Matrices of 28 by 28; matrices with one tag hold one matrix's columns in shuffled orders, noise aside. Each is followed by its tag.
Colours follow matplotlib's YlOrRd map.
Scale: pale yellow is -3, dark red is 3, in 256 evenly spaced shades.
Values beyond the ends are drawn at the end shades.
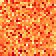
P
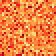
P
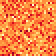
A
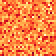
A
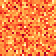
P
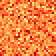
A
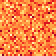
A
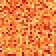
P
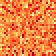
P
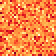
A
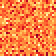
P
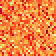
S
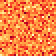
A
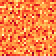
A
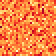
S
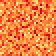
S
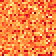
A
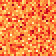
S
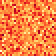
S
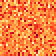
P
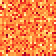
P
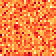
P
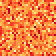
S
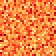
S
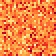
P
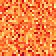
P
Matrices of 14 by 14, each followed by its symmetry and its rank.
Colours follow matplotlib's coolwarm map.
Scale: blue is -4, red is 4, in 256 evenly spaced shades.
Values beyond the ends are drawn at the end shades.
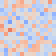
neither, full rank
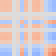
symmetric, rank one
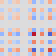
symmetric, rank one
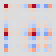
symmetric, rank one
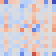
neither, rank three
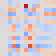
neither, rank three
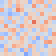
neither, full rank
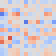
neither, rank three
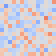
neither, full rank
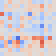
neither, rank three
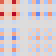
symmetric, rank one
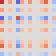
symmetric, rank one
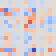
neither, rank three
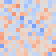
neither, full rank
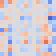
neither, rank three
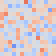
neither, full rank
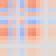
symmetric, rank one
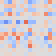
neither, rank three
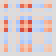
symmetric, rank one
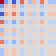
symmetric, rank one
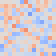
neither, full rank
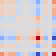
symmetric, rank one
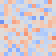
neither, full rank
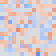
neither, full rank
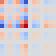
symmetric, rank one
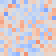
neither, full rank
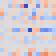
neither, rank three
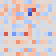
neither, rank three
